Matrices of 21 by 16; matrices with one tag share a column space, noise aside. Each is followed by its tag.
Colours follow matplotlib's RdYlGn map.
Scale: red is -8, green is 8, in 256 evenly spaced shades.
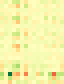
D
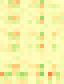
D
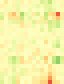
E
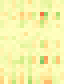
E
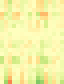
E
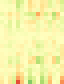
E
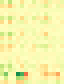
D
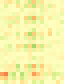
D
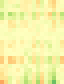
E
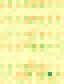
D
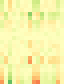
E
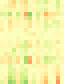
E
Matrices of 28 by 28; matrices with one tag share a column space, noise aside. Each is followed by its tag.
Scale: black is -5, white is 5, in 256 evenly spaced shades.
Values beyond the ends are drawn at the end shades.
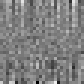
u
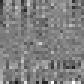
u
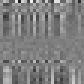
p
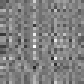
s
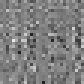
s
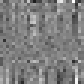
p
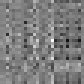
s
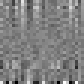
u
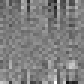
u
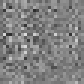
s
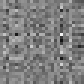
s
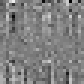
p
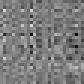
s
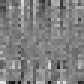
u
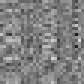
s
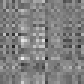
s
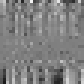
p
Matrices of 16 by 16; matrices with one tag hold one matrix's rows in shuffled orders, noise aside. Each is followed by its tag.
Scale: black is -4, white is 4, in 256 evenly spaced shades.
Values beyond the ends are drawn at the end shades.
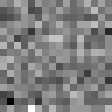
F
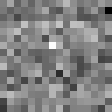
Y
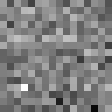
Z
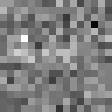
Z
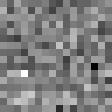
Z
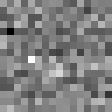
F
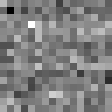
F
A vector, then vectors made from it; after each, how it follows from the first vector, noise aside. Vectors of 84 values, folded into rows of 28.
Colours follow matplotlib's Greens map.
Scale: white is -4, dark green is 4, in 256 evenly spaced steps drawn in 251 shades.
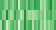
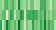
negated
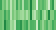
reversed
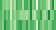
reversed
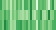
reversed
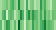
negated
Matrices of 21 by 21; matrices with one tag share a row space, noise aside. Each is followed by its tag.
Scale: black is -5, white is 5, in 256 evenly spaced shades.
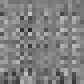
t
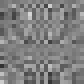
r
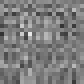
t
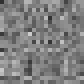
r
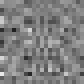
r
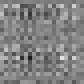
t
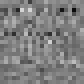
t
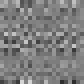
t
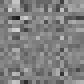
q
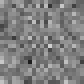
r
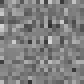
r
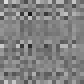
t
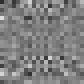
r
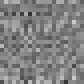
t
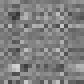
q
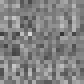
t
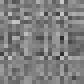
q
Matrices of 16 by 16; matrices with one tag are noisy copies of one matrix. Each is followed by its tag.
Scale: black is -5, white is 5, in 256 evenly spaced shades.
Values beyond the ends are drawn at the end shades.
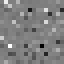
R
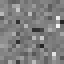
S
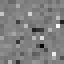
S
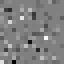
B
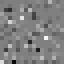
B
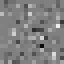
S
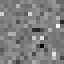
S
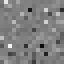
R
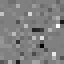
S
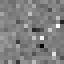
S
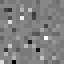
B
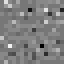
R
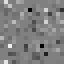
R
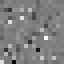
B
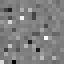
B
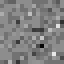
S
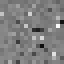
S
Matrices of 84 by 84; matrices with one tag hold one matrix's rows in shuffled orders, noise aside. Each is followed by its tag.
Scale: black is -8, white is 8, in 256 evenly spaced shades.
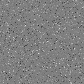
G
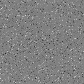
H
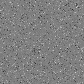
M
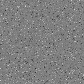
H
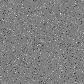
M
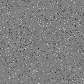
G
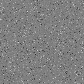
M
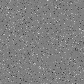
G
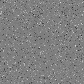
M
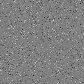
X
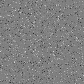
X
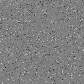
H
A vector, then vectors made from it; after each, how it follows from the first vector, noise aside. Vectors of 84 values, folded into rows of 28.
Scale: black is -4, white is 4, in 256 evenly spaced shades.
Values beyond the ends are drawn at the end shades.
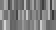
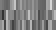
reversed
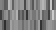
negated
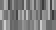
copied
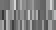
reversed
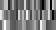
scaled up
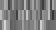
copied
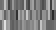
copied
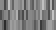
negated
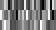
scaled up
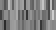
negated
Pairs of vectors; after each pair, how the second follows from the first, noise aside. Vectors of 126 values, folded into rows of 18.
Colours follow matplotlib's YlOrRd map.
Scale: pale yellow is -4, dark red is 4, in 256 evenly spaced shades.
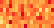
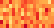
sign-scrambled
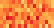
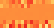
partly zeroed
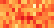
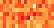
sign-scrambled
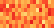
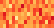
reversed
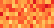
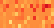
partly zeroed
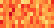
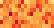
sign-scrambled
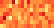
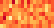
copied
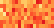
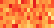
reversed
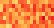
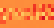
partly zeroed
